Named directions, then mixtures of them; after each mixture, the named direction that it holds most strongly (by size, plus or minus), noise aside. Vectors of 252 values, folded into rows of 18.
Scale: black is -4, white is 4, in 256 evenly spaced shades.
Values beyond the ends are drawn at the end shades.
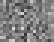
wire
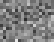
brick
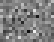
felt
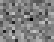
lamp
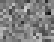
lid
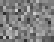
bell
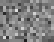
bell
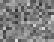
brick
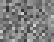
wire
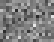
felt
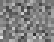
wire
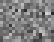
lid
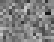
lid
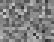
lid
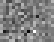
felt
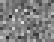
felt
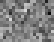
lid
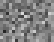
lamp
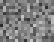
bell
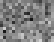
lamp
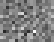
wire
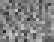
bell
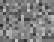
bell
